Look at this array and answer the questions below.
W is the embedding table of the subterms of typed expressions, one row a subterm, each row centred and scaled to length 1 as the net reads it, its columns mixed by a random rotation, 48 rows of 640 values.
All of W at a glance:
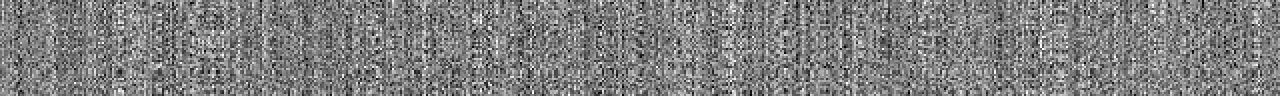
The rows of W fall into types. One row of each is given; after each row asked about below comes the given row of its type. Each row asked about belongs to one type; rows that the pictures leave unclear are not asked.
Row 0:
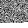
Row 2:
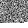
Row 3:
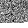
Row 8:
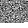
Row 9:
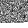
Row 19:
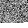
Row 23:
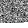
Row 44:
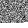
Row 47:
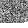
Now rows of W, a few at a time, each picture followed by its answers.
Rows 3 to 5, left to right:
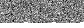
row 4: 23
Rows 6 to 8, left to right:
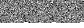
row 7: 44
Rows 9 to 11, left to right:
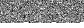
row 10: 9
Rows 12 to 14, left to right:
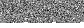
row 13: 47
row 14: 44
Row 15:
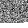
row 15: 19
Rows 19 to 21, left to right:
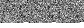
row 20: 9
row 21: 23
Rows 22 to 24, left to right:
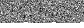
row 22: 9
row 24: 44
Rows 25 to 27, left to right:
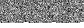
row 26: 9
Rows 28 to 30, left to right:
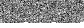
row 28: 23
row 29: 3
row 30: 47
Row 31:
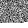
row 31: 2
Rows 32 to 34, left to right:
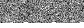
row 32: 19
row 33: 0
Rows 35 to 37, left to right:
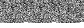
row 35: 3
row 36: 3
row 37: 23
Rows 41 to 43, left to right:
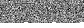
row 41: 8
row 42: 19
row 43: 19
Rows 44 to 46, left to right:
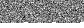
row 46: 47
